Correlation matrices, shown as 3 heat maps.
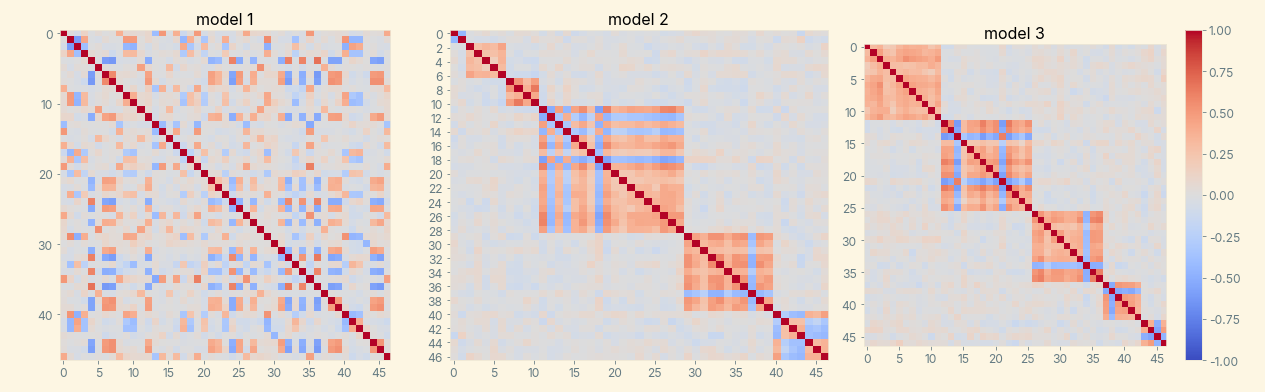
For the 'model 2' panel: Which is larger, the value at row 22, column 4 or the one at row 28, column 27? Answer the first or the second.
the second
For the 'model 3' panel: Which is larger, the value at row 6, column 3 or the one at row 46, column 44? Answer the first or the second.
the second
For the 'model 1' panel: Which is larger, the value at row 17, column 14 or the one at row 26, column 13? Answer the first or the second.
the first
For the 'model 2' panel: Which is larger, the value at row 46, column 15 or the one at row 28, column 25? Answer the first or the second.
the second
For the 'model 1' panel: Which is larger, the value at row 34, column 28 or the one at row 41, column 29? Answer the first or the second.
the first
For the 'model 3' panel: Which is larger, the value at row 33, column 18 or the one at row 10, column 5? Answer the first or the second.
the second
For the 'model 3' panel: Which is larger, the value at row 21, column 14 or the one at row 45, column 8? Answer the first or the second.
the first
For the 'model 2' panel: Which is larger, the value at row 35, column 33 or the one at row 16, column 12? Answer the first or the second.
the first
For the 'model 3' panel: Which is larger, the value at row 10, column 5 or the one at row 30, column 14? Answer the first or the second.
the first
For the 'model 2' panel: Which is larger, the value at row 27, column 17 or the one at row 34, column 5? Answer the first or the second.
the first
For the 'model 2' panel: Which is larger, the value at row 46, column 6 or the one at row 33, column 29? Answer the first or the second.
the second
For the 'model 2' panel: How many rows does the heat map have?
47
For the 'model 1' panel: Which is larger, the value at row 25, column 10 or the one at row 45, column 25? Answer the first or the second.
the second
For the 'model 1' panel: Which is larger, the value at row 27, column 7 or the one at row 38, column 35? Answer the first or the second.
the first
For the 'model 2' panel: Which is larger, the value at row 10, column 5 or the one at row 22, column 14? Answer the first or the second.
the first
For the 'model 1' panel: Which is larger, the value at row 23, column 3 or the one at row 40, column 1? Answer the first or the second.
the second
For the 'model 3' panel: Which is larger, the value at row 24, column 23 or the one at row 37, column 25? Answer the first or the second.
the first
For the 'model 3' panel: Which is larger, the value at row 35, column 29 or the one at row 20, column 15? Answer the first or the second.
the first
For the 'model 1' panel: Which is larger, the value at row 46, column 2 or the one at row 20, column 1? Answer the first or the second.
the first
